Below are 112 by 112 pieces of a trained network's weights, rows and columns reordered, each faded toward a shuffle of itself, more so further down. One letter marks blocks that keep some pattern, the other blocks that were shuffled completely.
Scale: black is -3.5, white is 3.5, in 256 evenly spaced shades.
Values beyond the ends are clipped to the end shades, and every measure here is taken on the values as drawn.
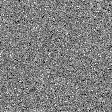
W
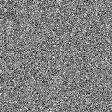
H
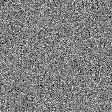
W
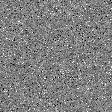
W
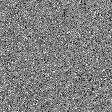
W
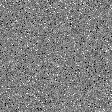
W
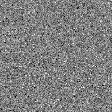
H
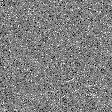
W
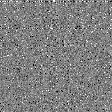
H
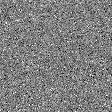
W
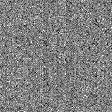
H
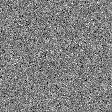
W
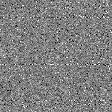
H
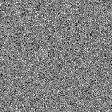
H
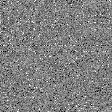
H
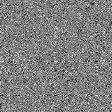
H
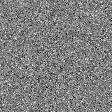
W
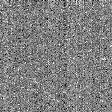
H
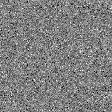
H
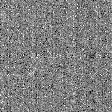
H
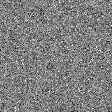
H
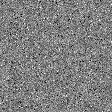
W
